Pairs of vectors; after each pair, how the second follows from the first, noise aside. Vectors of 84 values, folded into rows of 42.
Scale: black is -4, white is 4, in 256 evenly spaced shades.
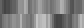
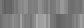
shrunk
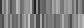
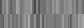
shrunk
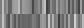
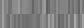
shrunk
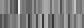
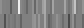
partly zeroed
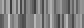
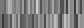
shuffled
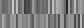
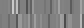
partly zeroed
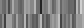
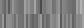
shrunk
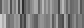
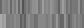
shrunk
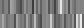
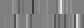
partly zeroed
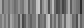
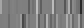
partly zeroed
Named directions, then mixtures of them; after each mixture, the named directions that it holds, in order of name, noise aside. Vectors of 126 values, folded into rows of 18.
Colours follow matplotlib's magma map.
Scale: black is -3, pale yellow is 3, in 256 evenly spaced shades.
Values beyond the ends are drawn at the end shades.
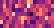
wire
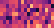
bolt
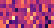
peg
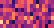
peg, wire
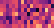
bolt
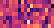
bolt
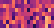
bolt, peg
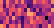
peg, wire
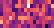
bolt, peg, wire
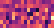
bolt, peg, wire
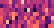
bolt, peg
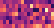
bolt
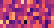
bolt, peg, wire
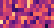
peg, wire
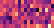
bolt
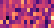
bolt, peg, wire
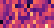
bolt, peg, wire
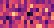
bolt, wire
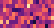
peg, wire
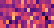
bolt, peg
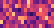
wire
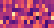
bolt, peg, wire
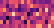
bolt, wire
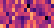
bolt, peg, wire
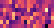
bolt, peg, wire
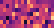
bolt, peg, wire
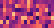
bolt, peg, wire
